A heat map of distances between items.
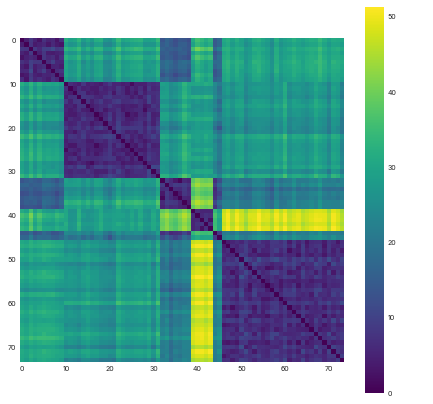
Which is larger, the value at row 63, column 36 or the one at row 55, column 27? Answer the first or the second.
the second
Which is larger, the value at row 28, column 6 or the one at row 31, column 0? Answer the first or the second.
the second
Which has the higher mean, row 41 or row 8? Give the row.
41
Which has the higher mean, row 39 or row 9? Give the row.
39
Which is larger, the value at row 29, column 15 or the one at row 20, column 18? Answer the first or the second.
the second
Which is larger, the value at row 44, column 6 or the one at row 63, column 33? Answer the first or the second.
the second
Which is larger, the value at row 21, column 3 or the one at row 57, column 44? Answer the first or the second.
the first
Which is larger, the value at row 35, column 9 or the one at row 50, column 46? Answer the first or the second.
the first
